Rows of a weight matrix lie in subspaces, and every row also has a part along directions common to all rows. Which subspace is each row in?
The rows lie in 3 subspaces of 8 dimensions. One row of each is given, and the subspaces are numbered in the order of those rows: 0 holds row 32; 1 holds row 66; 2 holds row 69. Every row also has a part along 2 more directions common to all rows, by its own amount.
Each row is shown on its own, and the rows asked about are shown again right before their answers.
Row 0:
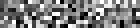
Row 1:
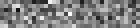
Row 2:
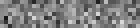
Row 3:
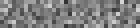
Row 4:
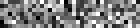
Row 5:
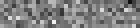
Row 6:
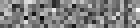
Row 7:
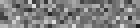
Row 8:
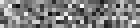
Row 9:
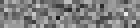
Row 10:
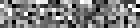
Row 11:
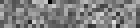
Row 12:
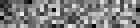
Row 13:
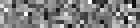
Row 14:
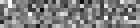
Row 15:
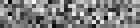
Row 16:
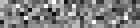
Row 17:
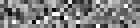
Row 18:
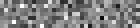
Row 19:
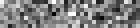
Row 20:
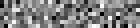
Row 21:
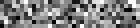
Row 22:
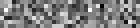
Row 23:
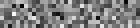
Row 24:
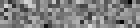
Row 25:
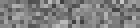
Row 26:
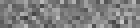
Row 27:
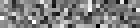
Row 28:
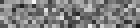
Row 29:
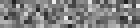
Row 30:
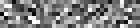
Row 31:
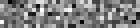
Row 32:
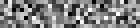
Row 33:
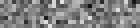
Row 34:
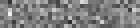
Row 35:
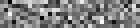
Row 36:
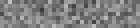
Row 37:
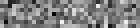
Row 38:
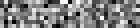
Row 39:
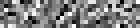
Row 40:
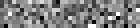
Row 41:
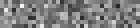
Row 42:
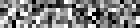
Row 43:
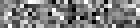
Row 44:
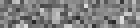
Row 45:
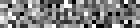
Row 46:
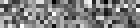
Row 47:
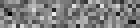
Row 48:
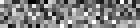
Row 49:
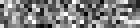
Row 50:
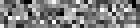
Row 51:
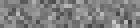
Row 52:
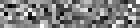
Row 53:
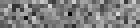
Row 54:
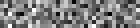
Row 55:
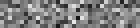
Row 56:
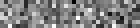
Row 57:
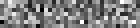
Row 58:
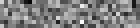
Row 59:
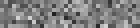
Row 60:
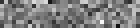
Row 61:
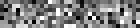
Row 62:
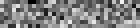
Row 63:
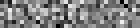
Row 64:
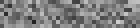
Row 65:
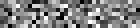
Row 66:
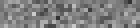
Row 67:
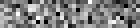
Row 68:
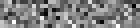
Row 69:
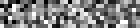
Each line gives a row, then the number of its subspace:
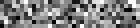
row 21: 1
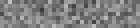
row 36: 0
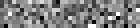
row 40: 0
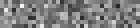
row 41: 2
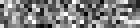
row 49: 1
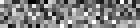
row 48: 2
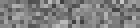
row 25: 2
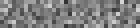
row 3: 0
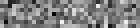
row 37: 2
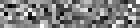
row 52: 1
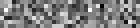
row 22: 1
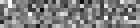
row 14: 1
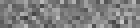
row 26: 0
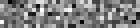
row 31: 1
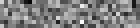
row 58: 1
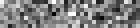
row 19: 0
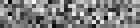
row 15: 0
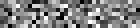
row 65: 2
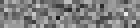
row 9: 1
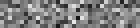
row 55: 2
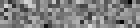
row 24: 1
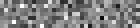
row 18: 2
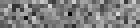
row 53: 0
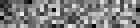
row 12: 0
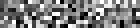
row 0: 2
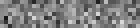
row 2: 2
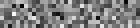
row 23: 2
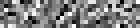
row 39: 1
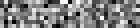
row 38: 2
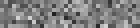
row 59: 2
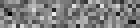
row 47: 2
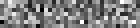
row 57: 1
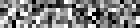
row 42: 0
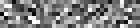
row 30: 1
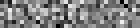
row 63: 2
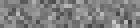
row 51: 0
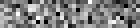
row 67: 2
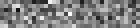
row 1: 0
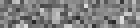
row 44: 0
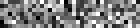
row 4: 0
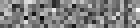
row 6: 0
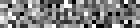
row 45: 0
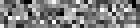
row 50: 1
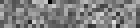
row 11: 0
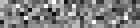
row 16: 0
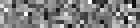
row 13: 1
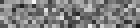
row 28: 2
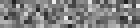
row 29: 1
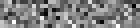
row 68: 1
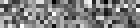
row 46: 2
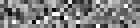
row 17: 2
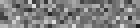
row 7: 1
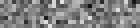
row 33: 2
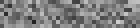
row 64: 1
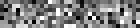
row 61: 0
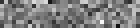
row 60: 0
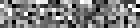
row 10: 1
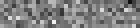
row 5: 1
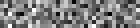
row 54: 0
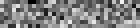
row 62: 2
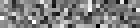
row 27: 2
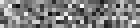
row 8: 1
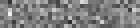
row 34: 2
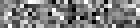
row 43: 2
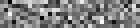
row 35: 1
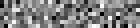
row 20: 0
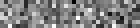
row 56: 0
